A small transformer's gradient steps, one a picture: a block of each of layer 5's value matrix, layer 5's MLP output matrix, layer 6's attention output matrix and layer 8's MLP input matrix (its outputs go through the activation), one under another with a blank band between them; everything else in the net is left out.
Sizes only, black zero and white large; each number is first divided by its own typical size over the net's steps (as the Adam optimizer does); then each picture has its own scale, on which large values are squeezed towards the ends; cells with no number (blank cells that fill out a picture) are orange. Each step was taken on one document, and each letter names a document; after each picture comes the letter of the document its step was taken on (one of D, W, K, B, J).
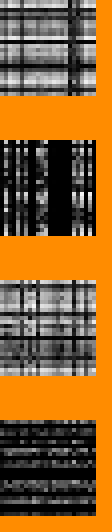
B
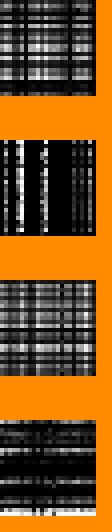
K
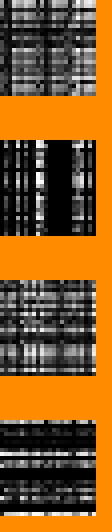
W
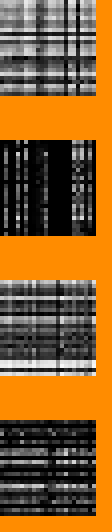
B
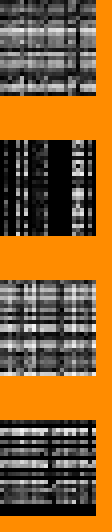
B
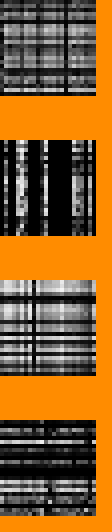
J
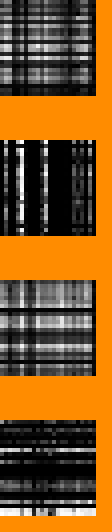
K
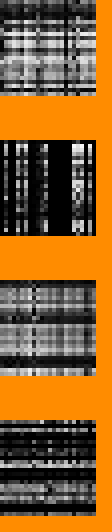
B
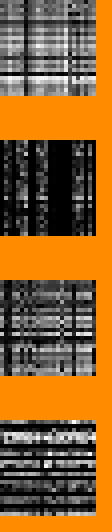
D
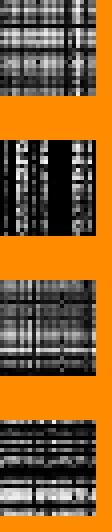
J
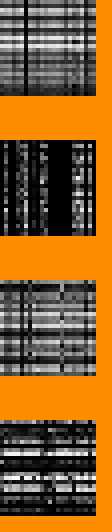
D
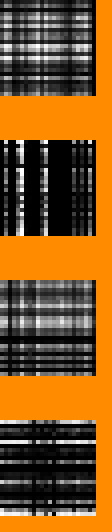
K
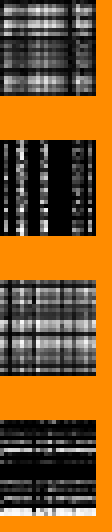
K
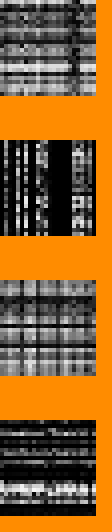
B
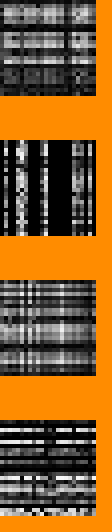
J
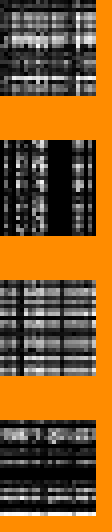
W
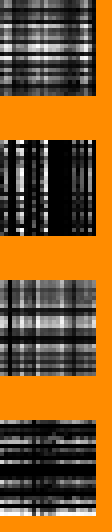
K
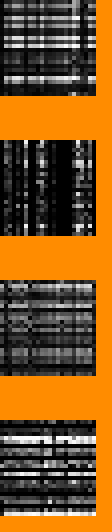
D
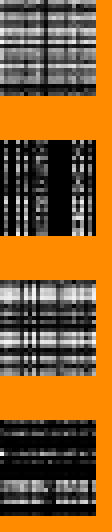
B
